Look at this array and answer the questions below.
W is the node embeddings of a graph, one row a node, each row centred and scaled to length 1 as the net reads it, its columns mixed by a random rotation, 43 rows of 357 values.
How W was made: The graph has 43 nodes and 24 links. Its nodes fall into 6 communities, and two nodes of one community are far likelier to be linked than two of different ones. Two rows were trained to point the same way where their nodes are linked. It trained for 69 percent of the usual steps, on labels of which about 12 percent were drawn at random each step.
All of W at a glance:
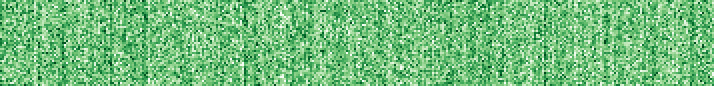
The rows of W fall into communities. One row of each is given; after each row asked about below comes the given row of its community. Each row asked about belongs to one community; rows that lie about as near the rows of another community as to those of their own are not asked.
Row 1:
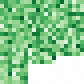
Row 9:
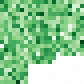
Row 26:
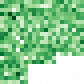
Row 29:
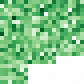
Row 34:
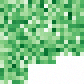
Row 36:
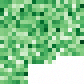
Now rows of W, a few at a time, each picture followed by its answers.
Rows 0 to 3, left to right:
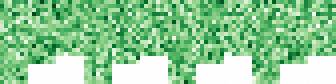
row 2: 9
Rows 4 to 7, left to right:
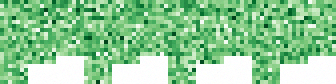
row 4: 29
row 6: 36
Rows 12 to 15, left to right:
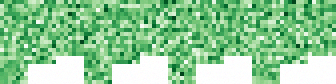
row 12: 29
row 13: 26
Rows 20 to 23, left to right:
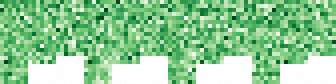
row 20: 1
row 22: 36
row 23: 36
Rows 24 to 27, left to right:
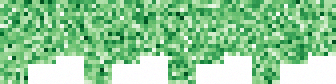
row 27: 9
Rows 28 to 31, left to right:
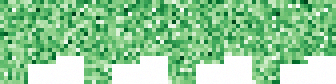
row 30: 9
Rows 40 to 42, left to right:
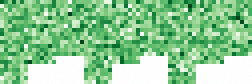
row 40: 29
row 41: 34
